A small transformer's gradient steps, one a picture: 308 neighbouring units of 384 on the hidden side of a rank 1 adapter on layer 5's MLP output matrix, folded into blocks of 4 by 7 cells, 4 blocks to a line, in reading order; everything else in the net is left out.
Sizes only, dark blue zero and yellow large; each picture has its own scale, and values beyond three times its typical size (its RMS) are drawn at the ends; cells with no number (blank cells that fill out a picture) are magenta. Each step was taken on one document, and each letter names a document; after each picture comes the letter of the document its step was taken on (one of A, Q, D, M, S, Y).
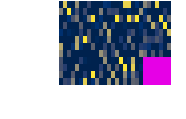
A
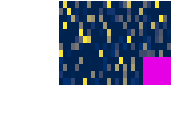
A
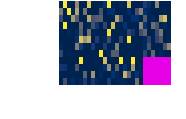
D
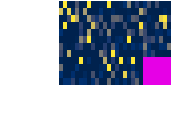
A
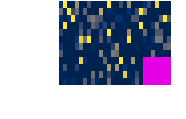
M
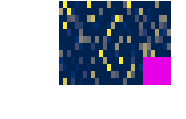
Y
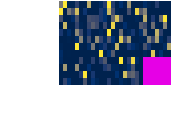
D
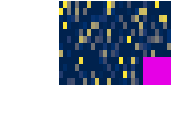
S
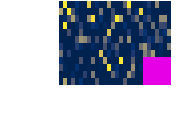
Y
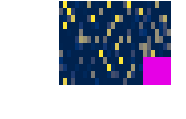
Y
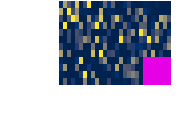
D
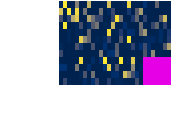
D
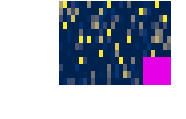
M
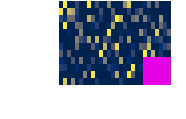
Y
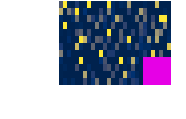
S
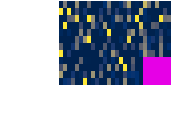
A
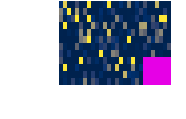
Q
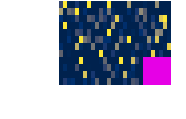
S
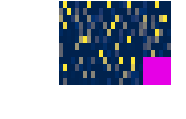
D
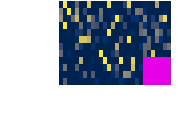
D
